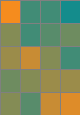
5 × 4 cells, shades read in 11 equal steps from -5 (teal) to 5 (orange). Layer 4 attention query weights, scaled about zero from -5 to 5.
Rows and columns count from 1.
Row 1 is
5 -3 -3 -5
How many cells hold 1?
3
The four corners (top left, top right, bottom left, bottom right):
5 -5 0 4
